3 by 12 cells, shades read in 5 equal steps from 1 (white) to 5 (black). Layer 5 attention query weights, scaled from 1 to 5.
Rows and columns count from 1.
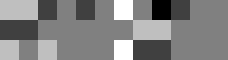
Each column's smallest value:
2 2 2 3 3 3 1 2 2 3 3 3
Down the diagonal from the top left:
2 4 2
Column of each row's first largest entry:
9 1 8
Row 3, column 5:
3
